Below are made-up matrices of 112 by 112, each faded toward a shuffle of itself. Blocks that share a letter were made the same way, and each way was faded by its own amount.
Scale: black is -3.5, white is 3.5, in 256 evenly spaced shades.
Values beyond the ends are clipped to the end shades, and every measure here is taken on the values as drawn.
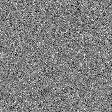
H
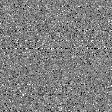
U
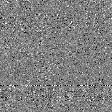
U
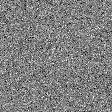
H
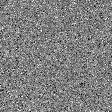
H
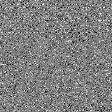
U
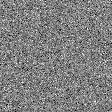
H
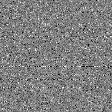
U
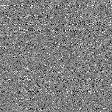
U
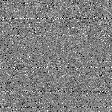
U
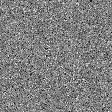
H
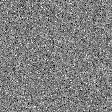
H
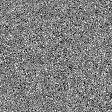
H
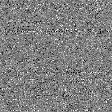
U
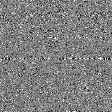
U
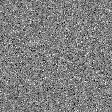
H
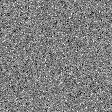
H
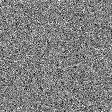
H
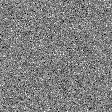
H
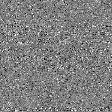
U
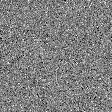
H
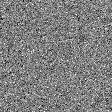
H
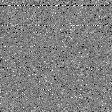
U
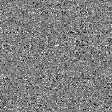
U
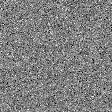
H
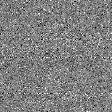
U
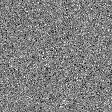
H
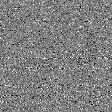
U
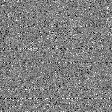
U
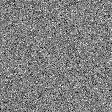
H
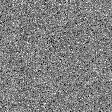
H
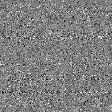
U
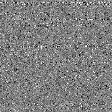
U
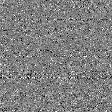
U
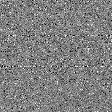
U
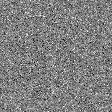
H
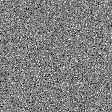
H
